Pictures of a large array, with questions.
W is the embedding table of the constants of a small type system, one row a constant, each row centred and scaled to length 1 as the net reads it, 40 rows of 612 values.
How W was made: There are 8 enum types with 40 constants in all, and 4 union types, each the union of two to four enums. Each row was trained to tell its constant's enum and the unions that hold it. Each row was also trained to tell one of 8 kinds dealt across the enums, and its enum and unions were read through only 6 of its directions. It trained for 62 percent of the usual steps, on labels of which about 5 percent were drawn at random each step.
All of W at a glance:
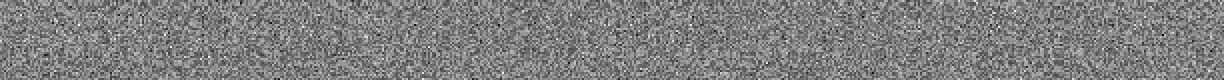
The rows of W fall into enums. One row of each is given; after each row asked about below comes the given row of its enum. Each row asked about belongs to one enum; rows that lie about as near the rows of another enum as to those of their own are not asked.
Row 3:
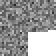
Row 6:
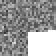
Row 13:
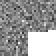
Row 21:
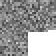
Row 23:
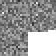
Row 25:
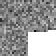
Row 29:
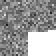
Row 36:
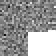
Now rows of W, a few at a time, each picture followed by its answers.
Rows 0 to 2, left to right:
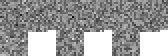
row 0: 29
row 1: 21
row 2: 21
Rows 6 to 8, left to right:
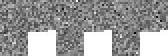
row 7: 36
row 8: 13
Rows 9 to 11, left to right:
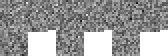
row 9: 25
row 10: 6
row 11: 21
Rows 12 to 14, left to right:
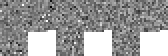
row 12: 29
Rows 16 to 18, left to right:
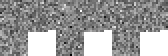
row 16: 21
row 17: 13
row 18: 6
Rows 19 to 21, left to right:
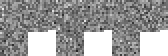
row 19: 21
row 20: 29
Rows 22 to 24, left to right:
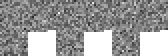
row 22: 25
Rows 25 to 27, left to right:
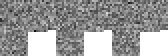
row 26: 36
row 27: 36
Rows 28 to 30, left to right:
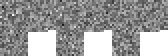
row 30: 25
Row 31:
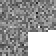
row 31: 3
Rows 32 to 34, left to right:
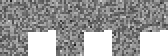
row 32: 3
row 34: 36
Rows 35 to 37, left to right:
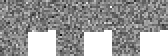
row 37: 36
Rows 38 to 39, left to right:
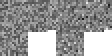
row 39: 6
